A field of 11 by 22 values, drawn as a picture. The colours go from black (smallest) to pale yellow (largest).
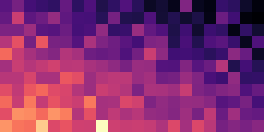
Overall the values sit about 40% of the way up the scale. The field climbs toward the bottom left. The ninth with the lowest average is the top right. The histogram is bell-shaped. The halves do not mirror each other. No regular stripes run through it.
